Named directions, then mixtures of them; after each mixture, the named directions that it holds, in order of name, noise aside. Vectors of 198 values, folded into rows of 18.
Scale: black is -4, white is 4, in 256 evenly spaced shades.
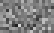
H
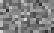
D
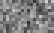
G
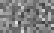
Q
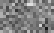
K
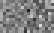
G, K, Q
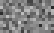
D, K, Q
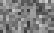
G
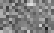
K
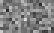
D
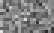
D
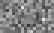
H, Q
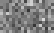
H, K, Q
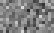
G, Q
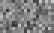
G, H, K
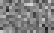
D, K
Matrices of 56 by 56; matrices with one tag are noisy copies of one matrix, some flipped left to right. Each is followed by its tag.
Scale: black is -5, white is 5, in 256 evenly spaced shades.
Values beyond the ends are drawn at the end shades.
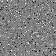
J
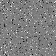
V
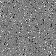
V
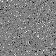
J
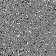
J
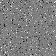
V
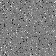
V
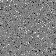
J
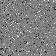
J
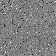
V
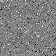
J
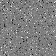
V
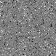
V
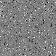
V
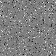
V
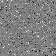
J
